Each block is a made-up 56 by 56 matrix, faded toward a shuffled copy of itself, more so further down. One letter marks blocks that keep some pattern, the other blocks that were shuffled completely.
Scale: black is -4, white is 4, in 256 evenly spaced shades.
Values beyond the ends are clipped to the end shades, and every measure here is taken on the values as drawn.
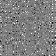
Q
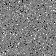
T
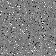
T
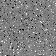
T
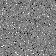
T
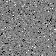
T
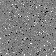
T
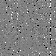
Q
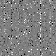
Q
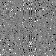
Q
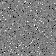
T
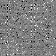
Q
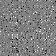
Q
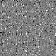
Q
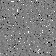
T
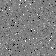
T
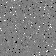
T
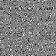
Q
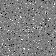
T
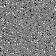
T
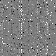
Q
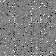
Q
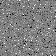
T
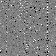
Q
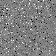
T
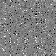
Q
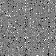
Q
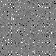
Q
